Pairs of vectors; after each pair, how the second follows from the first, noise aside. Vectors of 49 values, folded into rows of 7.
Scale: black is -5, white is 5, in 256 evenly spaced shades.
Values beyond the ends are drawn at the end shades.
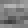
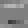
partly zeroed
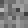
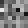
scaled up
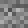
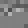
partly zeroed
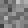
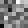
scaled up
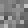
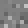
partly zeroed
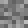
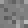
partly zeroed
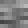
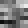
scaled up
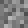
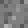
partly zeroed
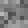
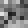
scaled up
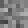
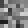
scaled up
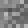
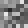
scaled up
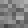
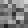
scaled up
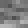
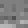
partly zeroed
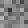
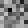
scaled up
